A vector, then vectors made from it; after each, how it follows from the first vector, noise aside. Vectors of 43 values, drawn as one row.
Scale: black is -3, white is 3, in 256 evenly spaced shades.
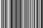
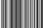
copied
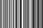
wrapped around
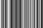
copied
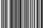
copied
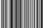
copied
